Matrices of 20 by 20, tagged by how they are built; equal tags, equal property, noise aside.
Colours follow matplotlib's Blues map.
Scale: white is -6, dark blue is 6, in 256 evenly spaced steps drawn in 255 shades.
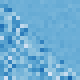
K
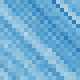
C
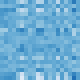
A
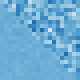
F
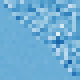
F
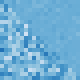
K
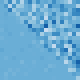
F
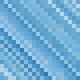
C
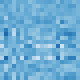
A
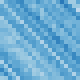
C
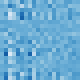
A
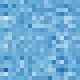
A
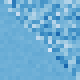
F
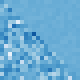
K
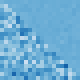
K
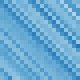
C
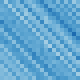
C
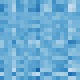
A
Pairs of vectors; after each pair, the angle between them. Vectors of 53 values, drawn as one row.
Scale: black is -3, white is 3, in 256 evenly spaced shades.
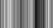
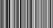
orthogonal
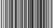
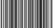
nearly parallel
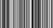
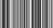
nearly parallel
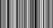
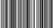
nearly opposite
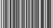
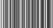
nearly parallel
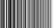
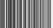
nearly parallel
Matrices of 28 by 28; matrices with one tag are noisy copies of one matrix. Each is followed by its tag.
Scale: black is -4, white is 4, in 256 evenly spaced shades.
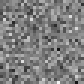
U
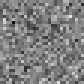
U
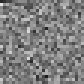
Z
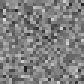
U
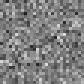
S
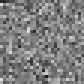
Z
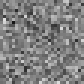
U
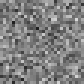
U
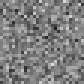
U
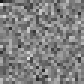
Z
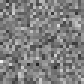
S
